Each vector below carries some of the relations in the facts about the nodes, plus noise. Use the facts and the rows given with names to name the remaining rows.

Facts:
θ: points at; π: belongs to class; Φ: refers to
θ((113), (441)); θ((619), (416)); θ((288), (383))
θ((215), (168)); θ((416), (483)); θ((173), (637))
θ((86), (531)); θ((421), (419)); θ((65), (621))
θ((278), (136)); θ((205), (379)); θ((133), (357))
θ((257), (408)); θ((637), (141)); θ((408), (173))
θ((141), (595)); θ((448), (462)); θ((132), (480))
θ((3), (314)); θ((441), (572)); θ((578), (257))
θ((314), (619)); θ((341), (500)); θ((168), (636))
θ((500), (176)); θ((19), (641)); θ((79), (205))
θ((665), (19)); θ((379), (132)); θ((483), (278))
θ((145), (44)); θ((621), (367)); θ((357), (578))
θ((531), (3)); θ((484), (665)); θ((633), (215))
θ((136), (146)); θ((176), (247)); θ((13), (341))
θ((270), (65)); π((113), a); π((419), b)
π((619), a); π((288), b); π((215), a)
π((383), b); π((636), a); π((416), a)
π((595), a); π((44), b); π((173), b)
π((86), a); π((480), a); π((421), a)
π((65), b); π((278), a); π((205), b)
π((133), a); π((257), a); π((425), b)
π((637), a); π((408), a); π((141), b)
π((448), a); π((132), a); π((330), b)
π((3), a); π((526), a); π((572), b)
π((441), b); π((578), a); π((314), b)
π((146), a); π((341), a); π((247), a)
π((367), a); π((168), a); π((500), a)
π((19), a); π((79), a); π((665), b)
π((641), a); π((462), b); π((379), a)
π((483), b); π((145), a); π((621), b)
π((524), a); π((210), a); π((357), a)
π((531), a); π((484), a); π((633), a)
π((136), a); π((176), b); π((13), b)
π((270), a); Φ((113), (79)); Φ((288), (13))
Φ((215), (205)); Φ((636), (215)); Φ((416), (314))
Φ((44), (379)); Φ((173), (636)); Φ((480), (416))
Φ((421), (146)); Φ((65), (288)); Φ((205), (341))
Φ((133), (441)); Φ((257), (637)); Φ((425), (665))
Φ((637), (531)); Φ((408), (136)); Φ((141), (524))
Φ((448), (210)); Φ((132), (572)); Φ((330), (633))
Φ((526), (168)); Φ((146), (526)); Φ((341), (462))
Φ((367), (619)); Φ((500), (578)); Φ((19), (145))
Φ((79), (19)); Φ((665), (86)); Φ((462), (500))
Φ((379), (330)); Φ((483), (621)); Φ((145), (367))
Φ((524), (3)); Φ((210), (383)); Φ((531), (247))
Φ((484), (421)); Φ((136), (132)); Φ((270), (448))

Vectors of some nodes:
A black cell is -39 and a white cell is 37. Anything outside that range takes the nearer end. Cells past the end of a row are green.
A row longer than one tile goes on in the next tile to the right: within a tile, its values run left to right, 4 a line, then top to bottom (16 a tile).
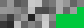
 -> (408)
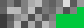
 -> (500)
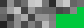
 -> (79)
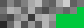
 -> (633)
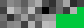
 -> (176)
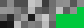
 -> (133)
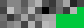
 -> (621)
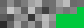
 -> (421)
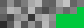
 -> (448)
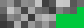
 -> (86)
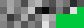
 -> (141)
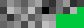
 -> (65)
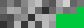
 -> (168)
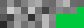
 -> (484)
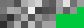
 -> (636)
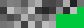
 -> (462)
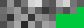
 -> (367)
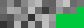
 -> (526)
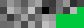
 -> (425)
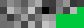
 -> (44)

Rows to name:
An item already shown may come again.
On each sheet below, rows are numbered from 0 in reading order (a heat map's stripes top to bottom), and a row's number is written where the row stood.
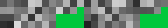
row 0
(578)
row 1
(113)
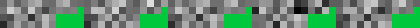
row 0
(484)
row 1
(341)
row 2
(421)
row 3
(314)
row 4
(480)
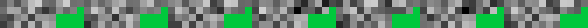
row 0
(641)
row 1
(421)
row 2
(531)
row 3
(13)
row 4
(113)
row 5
(419)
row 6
(86)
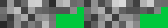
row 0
(113)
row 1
(19)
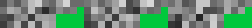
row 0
(247)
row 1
(3)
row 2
(408)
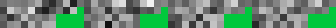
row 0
(205)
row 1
(619)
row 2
(168)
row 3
(633)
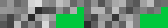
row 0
(595)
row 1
(270)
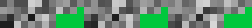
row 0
(357)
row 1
(257)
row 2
(637)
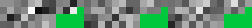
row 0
(173)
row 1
(526)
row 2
(215)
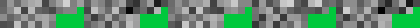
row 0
(278)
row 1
(288)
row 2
(146)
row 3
(145)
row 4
(13)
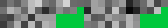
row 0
(247)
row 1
(483)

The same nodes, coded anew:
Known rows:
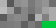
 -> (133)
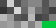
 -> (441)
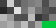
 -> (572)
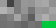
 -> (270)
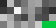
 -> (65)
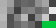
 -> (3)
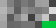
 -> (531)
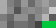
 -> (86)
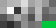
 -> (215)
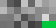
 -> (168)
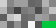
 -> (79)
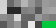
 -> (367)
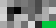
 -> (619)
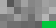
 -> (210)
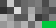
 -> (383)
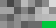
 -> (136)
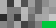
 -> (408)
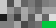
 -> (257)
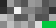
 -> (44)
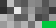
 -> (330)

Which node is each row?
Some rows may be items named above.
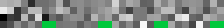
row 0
(578)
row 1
(133)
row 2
(79)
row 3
(113)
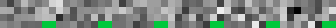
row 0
(136)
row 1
(357)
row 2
(484)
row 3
(3)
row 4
(19)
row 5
(619)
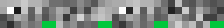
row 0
(636)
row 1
(416)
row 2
(636)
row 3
(13)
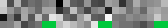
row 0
(257)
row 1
(483)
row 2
(146)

